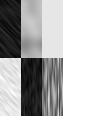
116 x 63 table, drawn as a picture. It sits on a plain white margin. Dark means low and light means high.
The table splits into 2 rows of 3 panels. Panel 1,1: very low, slanting down to the right, faint in contrast. Panel 1,2: high, smooth. Panel 1,3: very high, flat. Panel 2,1: very high, slanting down to the right, faint in contrast. Panel 2,2: very low, streaked downward, faint in contrast. Panel 2,3: middling, streaked downward, strong in contrast.
